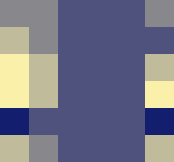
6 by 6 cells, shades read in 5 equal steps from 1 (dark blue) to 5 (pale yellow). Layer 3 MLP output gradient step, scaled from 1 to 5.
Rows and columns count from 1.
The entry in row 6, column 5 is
2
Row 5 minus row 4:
-4 -2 0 0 0 -4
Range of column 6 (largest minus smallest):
4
